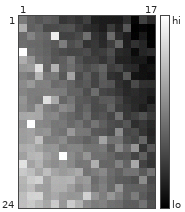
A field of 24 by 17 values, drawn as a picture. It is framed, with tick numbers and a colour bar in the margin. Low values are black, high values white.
Mirror symmetry: none. Ninth with the lowest average: top right. Odd rows or columns: none. Slope: up to the bottom left. Stripes: none.
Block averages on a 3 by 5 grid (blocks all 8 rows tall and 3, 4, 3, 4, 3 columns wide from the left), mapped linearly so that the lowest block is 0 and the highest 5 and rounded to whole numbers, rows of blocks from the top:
32110
43221
54432
